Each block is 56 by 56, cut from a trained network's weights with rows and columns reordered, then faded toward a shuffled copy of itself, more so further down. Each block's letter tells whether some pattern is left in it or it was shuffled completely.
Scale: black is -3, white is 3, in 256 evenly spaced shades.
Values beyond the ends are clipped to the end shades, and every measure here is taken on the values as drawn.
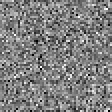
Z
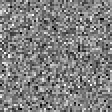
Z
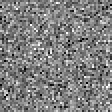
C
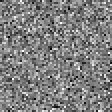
C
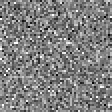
C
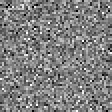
Z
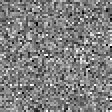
Z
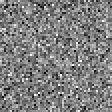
C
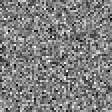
C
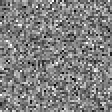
C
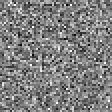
Z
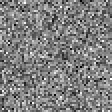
C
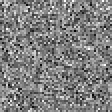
C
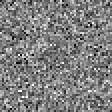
C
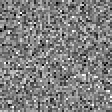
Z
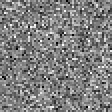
Z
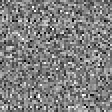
Z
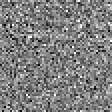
Z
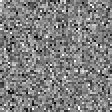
Z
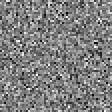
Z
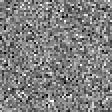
C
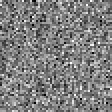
Z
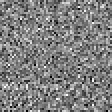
Z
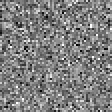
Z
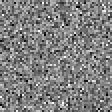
C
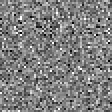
Z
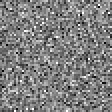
C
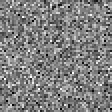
Z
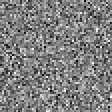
C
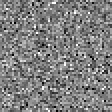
Z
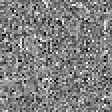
Z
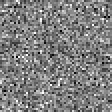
Z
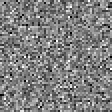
Z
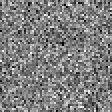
Z
